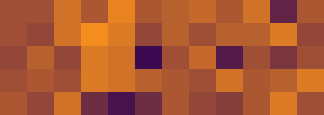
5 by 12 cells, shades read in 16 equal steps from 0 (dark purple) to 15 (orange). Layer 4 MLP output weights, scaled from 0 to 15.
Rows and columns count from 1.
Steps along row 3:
up down up down down up up down up down up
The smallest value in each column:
7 7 7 4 1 0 8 7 2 8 3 7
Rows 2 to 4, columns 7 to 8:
10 8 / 8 11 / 9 8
